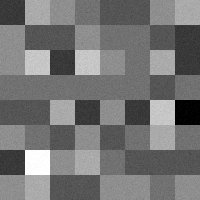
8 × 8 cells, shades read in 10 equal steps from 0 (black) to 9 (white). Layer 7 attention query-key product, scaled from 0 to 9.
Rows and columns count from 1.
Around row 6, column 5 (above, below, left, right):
5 4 5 4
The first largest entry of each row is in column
2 1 2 1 7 7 2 2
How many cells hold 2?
7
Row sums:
34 29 38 31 28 34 35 36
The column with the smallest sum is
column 8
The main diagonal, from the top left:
2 3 2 4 5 4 3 5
